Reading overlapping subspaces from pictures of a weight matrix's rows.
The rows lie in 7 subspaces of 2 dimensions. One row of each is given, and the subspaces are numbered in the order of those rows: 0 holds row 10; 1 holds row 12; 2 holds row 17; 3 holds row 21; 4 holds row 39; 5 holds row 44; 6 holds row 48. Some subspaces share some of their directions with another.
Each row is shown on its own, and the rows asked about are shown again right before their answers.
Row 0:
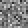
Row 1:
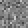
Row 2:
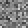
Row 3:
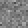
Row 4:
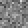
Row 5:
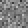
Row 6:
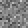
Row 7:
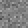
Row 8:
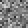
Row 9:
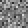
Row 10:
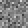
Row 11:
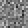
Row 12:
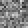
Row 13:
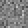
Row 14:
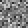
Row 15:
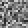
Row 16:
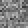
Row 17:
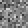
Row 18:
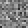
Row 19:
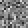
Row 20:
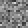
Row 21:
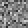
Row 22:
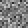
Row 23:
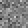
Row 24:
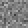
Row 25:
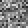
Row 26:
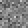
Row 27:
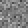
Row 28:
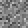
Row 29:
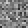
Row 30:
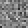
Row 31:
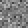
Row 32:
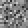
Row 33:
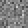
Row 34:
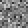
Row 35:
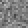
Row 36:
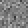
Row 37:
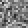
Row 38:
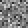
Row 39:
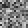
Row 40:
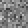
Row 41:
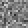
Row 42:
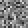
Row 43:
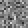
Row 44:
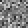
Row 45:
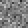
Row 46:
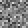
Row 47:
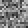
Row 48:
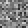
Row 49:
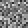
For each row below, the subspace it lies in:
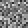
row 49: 3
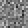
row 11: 0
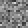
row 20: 4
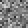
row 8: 4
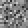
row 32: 2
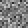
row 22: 3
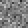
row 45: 1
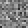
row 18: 6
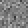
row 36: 5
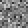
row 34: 2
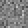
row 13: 0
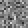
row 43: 5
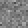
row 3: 4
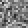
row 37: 3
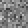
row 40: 2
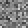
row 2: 6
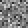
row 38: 6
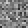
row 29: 6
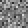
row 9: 0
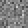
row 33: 0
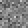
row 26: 4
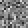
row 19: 5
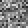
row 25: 1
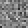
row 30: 6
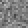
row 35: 3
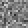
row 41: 3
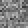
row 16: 1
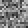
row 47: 1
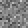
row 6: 2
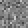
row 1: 5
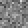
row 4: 1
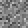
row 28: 2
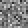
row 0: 6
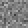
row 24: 3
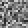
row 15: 3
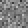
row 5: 0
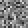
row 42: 5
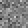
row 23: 4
